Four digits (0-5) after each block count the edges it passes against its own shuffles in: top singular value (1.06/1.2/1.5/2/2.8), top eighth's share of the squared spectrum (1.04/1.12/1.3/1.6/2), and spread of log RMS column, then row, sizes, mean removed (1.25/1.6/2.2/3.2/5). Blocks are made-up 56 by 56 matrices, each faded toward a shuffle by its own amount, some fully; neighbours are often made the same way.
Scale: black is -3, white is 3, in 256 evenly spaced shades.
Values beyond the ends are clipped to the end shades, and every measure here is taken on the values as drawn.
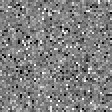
1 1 0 1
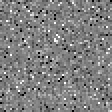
1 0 0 0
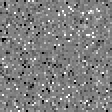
2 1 0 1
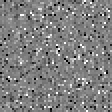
3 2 0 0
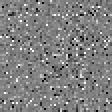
3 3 1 1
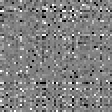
4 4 2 3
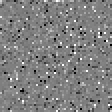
1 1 0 0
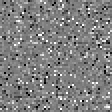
2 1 0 0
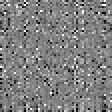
4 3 2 2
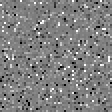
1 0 0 0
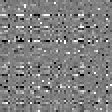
5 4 2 3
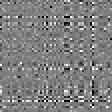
5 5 3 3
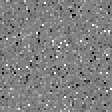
0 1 0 0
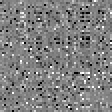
4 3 2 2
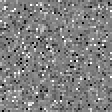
1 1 0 0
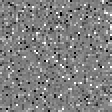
2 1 0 0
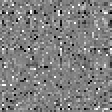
4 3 2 2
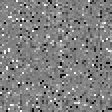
2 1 0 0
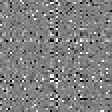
4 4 2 2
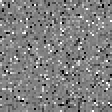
1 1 0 0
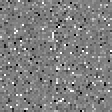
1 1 0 0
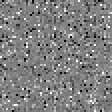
3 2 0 0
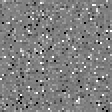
2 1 0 0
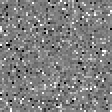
0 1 0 0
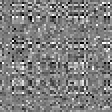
5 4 3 3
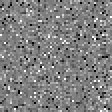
2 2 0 0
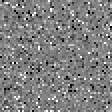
3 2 0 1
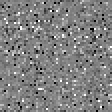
2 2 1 1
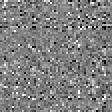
4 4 2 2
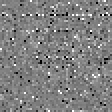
3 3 1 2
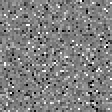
2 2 0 1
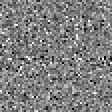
1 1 0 1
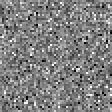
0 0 0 0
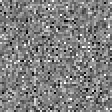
0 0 0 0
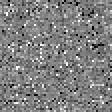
3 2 0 1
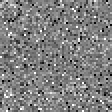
2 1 0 0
